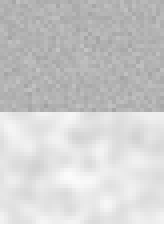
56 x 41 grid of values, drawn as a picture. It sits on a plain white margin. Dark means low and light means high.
It is made of 2 by 1 panels. Panel 1,1: high, fine-grained, faint in contrast. Panel 2,1: very high, blotchy, faint in contrast.
